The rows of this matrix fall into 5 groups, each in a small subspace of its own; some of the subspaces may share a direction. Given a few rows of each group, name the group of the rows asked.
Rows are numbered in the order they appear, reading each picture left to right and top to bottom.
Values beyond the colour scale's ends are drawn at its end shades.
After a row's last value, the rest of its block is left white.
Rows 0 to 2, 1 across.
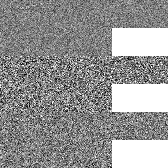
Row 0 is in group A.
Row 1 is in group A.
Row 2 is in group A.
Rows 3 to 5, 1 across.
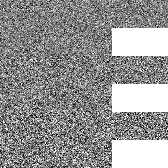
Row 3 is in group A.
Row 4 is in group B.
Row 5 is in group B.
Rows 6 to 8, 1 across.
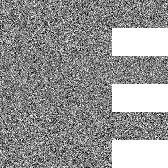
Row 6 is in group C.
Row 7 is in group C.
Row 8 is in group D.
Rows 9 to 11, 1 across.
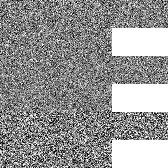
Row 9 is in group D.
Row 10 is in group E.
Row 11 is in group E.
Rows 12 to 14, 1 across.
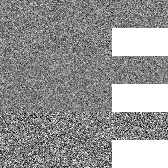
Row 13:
E
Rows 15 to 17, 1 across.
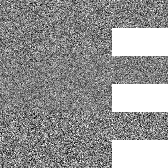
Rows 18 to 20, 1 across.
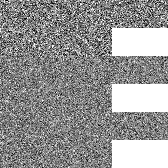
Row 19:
D
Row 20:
E
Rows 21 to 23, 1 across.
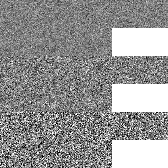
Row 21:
B
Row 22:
B
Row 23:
D
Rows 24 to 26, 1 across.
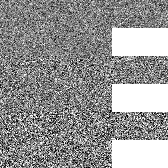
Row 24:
A
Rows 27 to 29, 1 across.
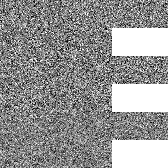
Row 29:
B
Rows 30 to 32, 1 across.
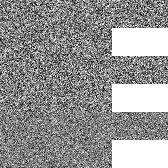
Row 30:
B
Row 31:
A
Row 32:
B
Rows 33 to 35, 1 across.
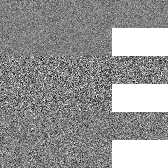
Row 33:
D
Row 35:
C
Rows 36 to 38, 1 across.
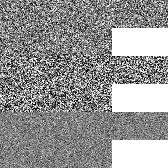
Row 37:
B
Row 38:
A
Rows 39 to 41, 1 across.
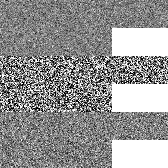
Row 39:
A
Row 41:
C
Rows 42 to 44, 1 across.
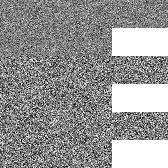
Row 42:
B
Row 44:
E
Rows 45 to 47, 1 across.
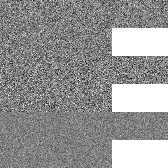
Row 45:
D
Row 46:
B
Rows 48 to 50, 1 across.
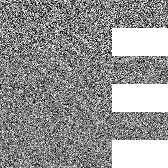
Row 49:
A
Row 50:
E
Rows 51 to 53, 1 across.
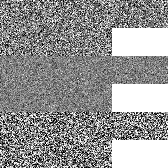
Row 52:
B
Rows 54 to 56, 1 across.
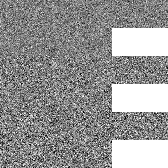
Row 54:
B
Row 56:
E
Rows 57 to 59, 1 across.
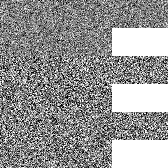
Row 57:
D
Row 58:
C
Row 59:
B
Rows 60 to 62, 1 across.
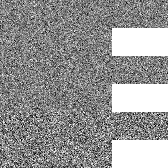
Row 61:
E
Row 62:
C
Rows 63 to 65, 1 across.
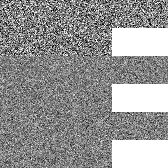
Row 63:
A
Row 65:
B
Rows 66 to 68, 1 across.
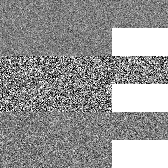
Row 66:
C
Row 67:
D
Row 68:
E
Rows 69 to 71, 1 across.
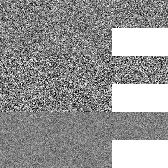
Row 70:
A
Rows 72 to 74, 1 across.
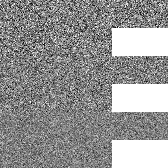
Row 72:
A
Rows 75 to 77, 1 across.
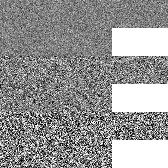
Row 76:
A
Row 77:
A
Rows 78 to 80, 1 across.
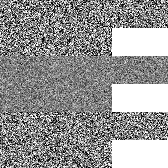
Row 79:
E
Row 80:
A
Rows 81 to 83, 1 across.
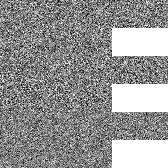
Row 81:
B
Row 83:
B
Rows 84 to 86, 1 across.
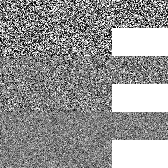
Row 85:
E
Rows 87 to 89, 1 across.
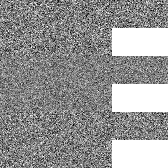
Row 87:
B
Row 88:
D
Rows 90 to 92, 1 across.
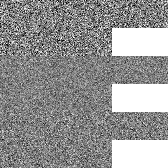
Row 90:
D
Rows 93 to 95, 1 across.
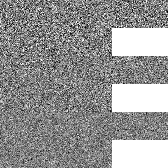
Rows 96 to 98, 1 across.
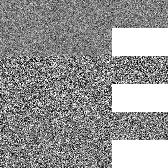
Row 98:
D
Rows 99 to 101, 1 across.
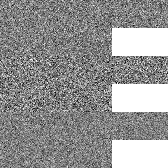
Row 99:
A
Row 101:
A
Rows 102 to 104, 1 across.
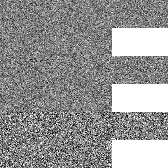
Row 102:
E
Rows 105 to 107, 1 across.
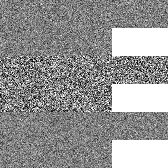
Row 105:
A
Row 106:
A
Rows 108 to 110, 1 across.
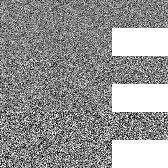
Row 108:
D
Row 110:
D
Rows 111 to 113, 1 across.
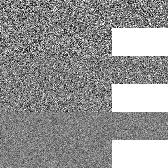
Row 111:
A
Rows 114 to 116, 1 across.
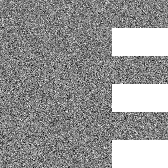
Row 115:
A
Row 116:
E
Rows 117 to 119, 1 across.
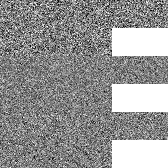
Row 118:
E
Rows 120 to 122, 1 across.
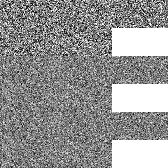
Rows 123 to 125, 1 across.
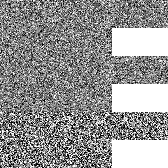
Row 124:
A
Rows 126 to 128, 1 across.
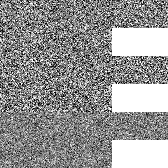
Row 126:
E
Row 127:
A
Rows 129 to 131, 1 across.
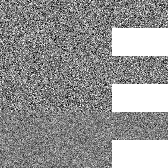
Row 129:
A
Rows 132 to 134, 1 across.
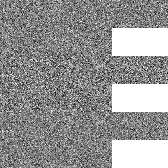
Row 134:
E
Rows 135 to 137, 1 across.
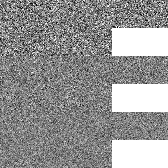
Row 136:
C
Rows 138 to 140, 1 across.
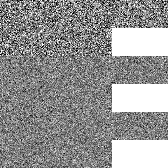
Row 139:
D
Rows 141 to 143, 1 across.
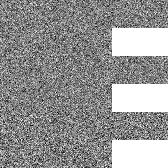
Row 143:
D
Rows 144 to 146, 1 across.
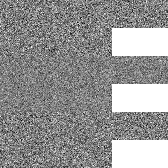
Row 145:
A
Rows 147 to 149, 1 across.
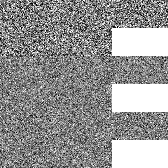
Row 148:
D
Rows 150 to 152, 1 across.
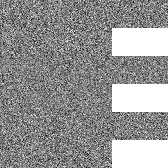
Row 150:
C
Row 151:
E
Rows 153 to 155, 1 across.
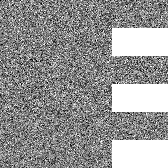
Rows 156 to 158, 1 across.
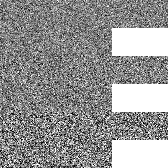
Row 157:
C
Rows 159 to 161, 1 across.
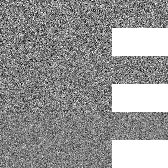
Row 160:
D
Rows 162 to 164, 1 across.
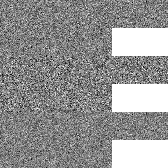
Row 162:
B
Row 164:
B
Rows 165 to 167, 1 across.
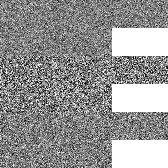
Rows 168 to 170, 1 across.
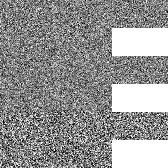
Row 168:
B
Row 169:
D
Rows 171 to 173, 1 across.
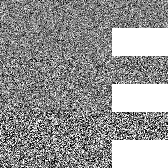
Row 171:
D
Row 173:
B
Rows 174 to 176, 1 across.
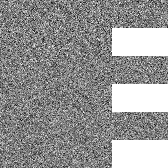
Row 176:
E
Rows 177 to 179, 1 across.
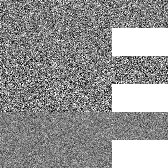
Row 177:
D
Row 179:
C
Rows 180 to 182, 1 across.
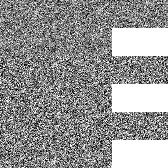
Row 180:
B
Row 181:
D
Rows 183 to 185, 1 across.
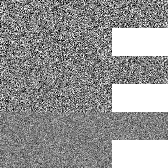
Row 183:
D
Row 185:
D
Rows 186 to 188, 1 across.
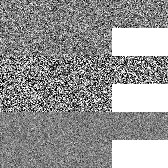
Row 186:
D
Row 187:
E
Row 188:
C
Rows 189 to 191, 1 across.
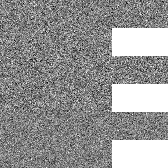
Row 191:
B
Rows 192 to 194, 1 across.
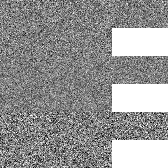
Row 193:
B
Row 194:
C
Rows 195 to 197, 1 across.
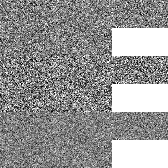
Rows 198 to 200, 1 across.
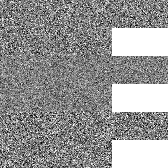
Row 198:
E
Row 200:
D
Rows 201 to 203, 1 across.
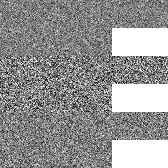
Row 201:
A
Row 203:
E
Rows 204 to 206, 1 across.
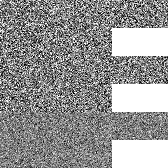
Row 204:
E
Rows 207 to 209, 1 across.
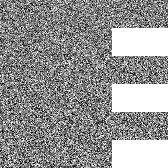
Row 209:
E
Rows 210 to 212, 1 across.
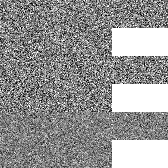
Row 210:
D
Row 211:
A
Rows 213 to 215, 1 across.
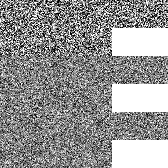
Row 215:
B
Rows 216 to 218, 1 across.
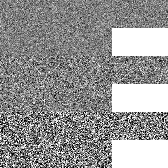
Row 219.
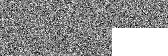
